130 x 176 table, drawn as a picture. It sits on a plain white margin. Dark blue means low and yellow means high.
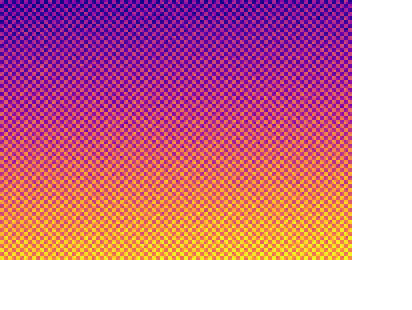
Overall the values sit about 50% of the way up the scale. Values rise toward the bottom. A checkerboard runs through the table.
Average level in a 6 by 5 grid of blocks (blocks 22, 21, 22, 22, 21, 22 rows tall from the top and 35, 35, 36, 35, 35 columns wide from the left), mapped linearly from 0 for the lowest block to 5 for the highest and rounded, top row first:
0 0 0 0 0 / 1 1 1 1 1 / 2 2 2 2 2 / 3 3 3 3 3 / 4 4 4 4 4 / 5 5 5 5 5
